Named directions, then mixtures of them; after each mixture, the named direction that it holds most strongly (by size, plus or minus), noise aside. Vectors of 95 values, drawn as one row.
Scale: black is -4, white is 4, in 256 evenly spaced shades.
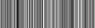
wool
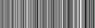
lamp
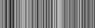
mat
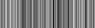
mat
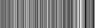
lamp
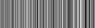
lamp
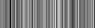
mat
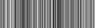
mat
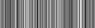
wool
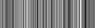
lamp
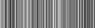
mat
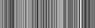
mat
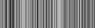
mat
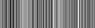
mat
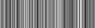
wool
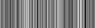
wool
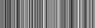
wool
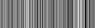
lamp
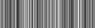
wool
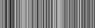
mat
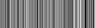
lamp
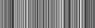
lamp
